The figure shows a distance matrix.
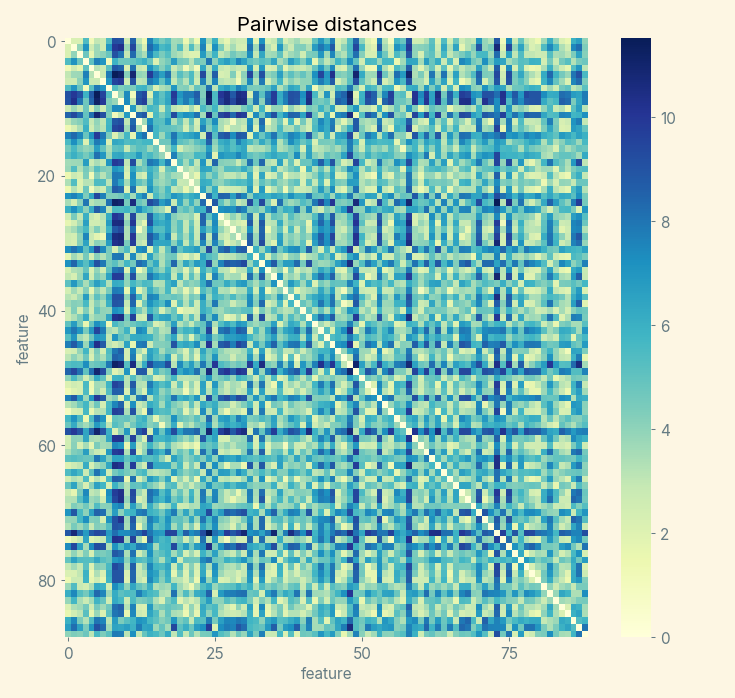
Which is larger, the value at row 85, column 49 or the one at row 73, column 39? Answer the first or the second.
the second
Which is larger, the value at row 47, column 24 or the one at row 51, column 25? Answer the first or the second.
the second
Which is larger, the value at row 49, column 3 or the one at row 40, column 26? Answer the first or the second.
the first
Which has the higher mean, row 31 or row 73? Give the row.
73
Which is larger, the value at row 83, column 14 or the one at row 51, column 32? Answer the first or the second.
the first
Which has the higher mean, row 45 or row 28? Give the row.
45
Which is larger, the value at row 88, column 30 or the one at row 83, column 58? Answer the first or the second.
the second
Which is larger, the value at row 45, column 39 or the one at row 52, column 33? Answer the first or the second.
the first
